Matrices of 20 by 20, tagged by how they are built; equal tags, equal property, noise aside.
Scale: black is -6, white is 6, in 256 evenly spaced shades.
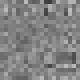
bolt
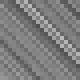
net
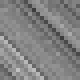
net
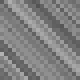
net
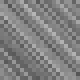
net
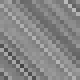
net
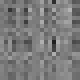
bolt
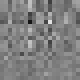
bolt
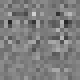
bolt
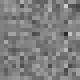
bolt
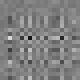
bolt
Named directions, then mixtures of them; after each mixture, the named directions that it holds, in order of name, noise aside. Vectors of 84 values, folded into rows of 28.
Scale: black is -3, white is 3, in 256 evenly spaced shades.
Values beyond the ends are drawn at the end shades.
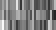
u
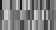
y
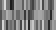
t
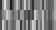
t, y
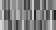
u, y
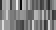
u, y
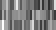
t, u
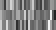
t, u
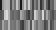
y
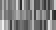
u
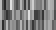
t, y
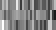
u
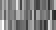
u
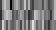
t, y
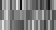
u, y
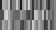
y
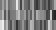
u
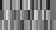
y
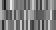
t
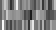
t, u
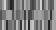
t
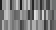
y
